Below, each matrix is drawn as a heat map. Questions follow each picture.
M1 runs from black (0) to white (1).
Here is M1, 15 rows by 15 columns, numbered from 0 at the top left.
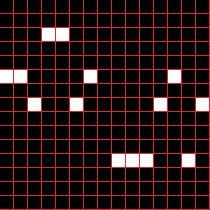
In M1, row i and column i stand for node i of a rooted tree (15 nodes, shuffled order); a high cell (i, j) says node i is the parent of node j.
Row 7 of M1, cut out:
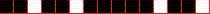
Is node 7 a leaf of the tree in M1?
no
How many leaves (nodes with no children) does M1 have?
11
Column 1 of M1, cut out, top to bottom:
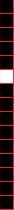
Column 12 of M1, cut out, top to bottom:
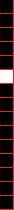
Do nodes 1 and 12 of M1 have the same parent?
yes
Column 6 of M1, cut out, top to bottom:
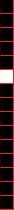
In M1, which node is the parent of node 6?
5
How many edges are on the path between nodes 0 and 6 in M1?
2
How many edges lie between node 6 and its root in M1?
2
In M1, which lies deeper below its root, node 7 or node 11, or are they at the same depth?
node 11
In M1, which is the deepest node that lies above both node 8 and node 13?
11
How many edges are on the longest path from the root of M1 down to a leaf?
2
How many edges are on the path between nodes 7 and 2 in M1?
1
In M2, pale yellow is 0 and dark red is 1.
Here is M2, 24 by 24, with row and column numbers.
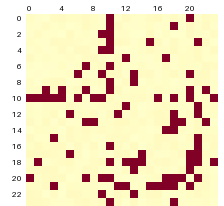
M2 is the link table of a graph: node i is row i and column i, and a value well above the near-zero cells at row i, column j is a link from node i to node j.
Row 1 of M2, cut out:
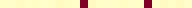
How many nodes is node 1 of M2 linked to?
2
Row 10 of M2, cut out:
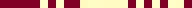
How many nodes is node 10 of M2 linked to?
12
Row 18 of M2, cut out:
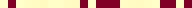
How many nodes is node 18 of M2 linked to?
8
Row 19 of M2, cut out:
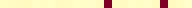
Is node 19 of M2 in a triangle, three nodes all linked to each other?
no
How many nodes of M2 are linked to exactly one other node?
0
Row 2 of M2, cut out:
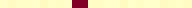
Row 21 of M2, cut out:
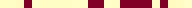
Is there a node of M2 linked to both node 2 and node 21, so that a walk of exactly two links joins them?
no
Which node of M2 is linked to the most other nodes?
node 10
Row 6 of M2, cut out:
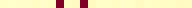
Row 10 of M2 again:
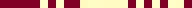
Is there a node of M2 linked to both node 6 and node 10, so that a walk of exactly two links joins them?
no
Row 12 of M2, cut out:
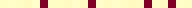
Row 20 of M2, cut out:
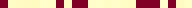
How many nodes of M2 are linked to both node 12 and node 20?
2
